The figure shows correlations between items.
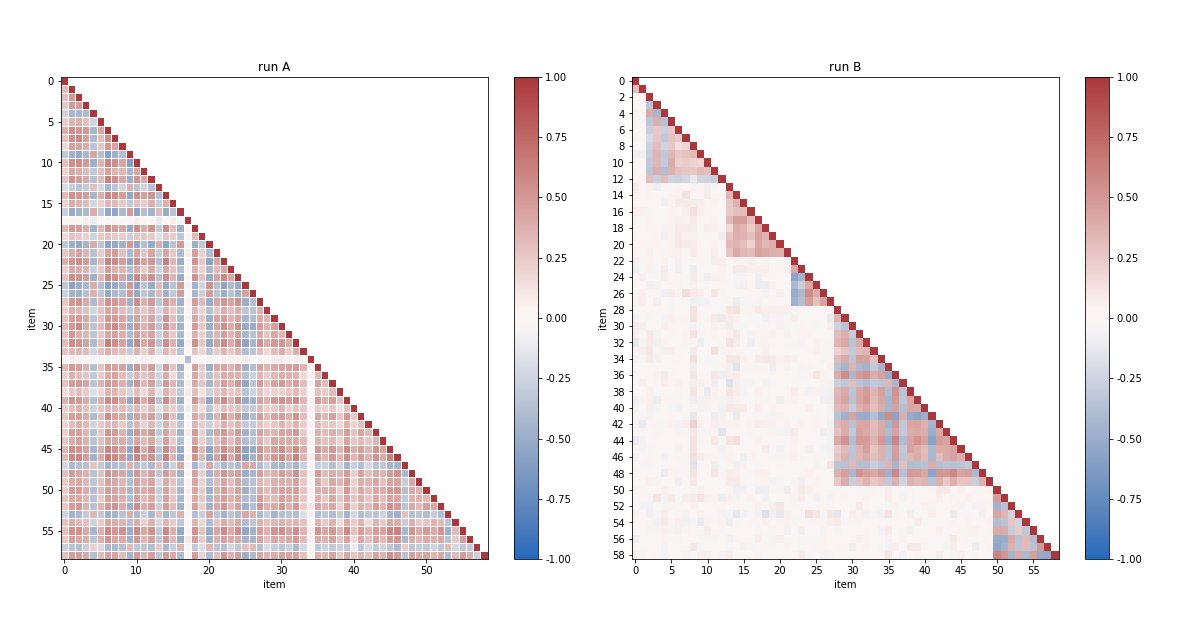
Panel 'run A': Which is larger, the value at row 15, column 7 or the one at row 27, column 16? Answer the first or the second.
the first
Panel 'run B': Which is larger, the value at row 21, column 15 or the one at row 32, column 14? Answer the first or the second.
the first
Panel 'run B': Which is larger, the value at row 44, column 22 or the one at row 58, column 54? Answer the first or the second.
the first
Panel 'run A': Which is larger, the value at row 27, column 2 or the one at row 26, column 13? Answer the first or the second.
the first
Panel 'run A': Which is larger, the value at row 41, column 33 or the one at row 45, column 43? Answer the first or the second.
the second
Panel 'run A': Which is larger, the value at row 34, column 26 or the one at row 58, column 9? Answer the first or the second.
the first
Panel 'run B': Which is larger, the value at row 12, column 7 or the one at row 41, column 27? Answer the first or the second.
the second
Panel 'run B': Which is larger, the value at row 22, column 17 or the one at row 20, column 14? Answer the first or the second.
the second
